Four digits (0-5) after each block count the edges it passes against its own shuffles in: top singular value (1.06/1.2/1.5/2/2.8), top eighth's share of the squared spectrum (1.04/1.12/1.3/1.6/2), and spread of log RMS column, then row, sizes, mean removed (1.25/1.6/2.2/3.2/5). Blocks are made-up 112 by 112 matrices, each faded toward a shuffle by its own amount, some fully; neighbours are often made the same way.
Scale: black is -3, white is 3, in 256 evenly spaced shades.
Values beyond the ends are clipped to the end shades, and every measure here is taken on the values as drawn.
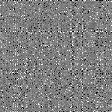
5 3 2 2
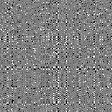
5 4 3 3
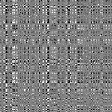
5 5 4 4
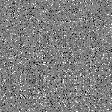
4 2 1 1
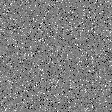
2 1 0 0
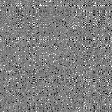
5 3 2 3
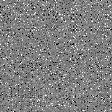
4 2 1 2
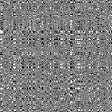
5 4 3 3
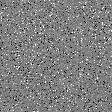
0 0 0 0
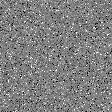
0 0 0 0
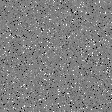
0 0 0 0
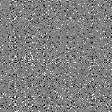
4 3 2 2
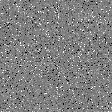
3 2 1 1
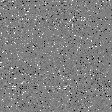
3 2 0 1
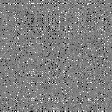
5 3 2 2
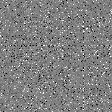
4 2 1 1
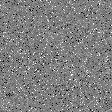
2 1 0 0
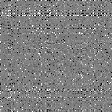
5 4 2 3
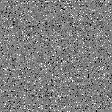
3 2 1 1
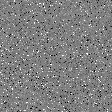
0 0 0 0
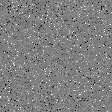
2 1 0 1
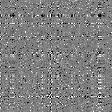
5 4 3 3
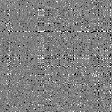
5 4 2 3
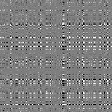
5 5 4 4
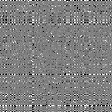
5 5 3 4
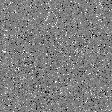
3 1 0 1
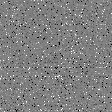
3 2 0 1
